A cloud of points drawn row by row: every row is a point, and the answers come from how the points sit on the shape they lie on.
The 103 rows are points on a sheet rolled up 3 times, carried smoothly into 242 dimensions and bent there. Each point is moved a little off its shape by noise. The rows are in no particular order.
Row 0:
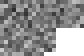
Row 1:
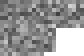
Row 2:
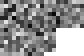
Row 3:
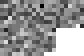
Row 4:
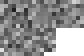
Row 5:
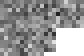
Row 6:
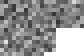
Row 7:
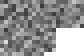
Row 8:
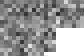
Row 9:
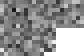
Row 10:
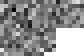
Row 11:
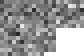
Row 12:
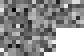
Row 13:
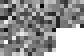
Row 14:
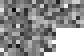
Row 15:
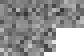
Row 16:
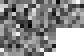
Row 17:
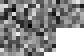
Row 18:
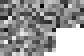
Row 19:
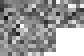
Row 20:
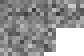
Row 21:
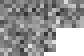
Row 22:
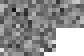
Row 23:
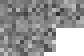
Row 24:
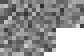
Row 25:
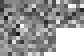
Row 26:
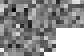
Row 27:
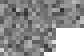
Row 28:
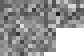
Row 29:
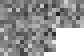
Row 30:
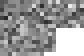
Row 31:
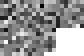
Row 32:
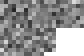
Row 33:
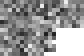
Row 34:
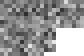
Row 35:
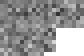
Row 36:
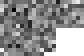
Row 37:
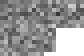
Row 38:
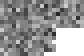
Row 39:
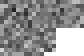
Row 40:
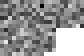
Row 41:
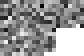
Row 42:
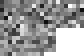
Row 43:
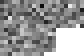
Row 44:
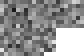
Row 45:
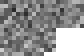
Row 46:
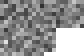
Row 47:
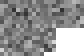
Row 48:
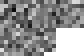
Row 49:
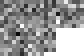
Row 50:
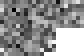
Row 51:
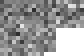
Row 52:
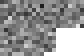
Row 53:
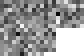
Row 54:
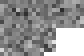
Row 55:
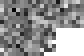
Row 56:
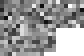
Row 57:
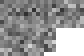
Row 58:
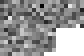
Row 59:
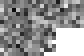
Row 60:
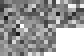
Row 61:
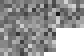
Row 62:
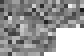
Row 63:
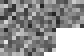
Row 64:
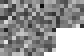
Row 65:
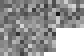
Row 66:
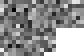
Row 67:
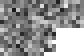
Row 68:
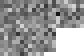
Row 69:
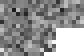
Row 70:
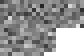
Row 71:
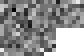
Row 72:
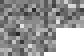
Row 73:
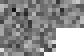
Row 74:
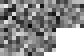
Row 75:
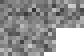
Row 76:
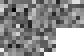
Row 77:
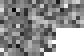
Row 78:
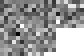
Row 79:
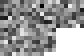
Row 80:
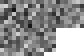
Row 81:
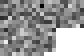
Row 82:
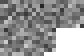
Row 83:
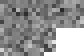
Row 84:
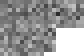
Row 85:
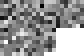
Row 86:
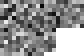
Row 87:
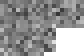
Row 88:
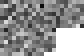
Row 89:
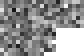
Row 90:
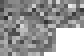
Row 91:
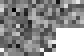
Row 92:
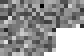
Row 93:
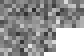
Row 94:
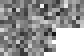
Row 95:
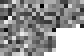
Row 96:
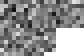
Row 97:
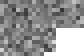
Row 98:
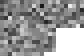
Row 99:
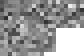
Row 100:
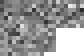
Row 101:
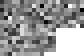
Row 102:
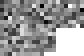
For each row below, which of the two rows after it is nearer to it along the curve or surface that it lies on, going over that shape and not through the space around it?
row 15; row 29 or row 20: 20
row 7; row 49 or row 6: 6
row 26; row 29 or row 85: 29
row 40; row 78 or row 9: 9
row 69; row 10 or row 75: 75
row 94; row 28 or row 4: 28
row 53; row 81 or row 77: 77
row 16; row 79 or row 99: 79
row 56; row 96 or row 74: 74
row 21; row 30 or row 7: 30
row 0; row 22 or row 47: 22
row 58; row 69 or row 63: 63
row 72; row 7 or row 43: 43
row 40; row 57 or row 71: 71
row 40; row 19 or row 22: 22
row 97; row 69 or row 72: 69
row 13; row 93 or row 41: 41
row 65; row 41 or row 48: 48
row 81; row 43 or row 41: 43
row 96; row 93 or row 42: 93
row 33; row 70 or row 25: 25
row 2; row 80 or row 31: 31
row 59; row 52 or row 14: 14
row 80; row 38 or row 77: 77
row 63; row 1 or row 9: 9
